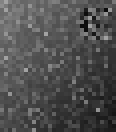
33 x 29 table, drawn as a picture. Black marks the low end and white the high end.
Ninth with the highest average: top left. Average level on the scale: 30%. Grain: fine. Odd patch: rougher, in the top right. Slope: up to the top left.
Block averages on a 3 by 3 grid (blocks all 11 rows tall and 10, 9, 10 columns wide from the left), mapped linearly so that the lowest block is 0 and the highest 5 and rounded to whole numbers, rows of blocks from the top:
5 4 3 / 4 3 1 / 3 1 0
